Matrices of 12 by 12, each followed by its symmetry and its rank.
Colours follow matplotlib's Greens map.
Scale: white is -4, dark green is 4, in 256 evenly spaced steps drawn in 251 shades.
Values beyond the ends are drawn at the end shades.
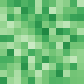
antisymmetric, full rank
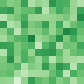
neither, full rank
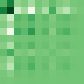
symmetric, rank one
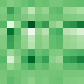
neither, rank one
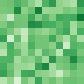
antisymmetric, full rank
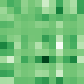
antisymmetric, rank two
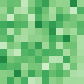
neither, full rank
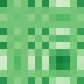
symmetric, rank one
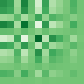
symmetric, rank one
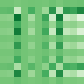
neither, rank one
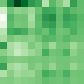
antisymmetric, rank two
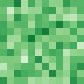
neither, full rank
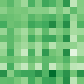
antisymmetric, rank two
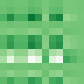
neither, rank one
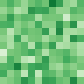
antisymmetric, full rank
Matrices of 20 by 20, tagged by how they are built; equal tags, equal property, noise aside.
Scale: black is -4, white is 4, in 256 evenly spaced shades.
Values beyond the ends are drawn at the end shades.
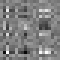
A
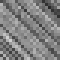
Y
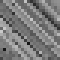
Y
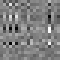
A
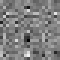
A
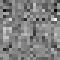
A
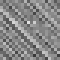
Y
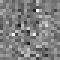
A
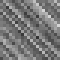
Y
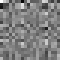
A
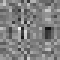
A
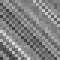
Y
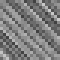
Y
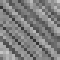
Y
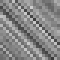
Y
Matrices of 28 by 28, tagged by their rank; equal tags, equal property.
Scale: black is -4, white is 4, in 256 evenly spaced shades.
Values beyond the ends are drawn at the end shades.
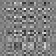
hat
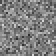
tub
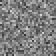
tub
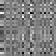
hat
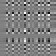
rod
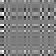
rod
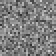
tub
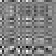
hat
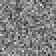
tub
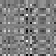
hat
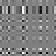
rod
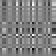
rod
